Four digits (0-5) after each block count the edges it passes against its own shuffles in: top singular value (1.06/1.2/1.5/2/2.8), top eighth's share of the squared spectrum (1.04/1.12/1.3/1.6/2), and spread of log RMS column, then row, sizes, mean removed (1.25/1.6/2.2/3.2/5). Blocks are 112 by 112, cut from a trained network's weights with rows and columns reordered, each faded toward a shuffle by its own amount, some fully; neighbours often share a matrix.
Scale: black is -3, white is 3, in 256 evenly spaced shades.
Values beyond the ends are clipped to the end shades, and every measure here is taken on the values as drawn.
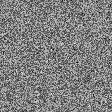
1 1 0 0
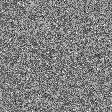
0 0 0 0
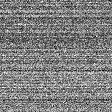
4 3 0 2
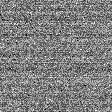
3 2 0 1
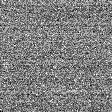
2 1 0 0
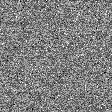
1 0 0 0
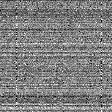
5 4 2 3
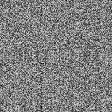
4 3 0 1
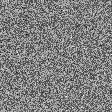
1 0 0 0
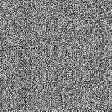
4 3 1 2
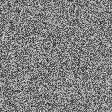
2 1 0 0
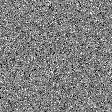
1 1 0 0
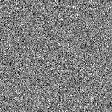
3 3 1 0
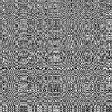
5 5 3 4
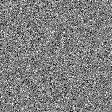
2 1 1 0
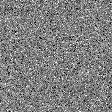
1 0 0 0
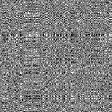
5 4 3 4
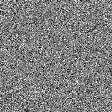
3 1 0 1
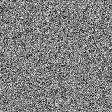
3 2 0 0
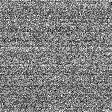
3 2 0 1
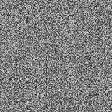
4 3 0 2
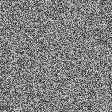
2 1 0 0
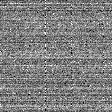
4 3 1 2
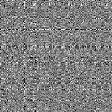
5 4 2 3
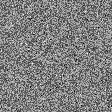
0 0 0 0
